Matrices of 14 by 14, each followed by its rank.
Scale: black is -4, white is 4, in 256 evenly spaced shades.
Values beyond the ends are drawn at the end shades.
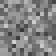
full rank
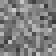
full rank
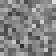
full rank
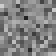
full rank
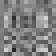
two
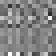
two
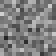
full rank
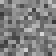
full rank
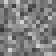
full rank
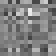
two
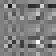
two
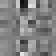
two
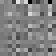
two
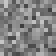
full rank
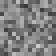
full rank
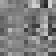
two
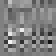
two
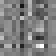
two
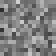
full rank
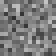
full rank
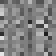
two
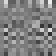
two
